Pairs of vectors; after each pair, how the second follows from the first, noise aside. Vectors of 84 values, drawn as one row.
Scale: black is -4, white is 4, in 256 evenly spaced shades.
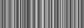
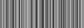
negated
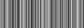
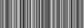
negated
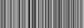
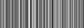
negated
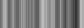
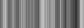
copied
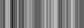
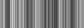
negated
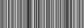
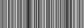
copied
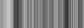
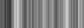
negated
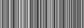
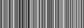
negated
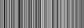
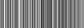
negated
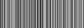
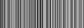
copied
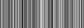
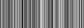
copied
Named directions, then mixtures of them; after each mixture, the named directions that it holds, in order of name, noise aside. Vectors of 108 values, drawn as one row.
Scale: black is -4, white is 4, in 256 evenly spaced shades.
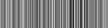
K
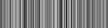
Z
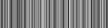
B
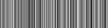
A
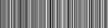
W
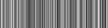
A, B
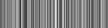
W, Z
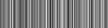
W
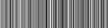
W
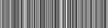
A, Z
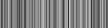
B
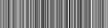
A, B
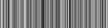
B, Z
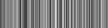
W, Z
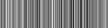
K, Z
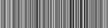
K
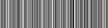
B, K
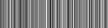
W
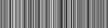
W, Z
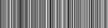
W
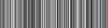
A, Z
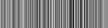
K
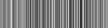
B, K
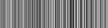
A, K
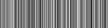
A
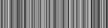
B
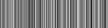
A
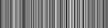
K, Z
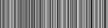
A, W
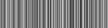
K, W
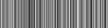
A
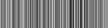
K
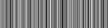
K, W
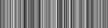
A, Z
